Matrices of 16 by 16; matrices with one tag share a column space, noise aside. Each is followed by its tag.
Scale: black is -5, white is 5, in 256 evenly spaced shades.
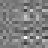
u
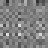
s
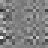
u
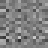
u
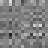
s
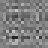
u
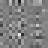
s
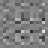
u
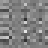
u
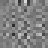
s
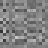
u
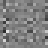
u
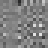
s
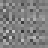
u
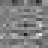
s
